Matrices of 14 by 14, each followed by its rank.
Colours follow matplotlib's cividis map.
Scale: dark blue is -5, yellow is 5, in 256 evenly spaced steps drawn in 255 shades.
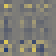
two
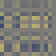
one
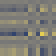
one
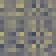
two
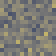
full rank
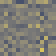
three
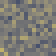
full rank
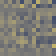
three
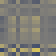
one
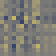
two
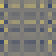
one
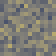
full rank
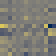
two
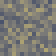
full rank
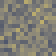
full rank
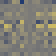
three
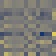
two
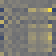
two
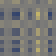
one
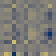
two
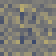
three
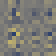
three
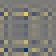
one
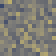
full rank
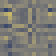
three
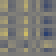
one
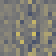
three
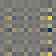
one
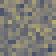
full rank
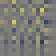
two
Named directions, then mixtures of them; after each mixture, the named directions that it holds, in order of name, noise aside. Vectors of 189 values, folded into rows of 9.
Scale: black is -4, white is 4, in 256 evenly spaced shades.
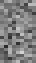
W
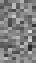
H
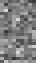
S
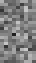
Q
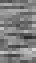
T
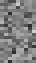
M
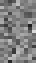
M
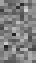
Q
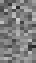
H, M, Q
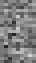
Q, T, W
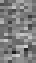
H, M, T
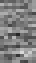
T, W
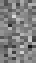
H, W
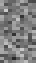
Q, S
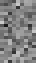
M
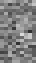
S, T, W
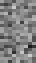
H, M, W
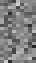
M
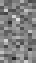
H, Q, S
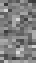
S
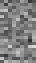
S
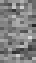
H, T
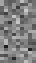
H, Q, S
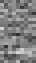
S, T, W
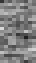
Q, T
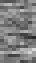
T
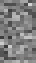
S, T, W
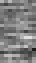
T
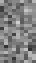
H, Q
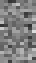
M, T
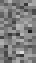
W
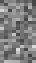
Q, S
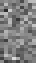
H, S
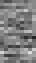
H, T
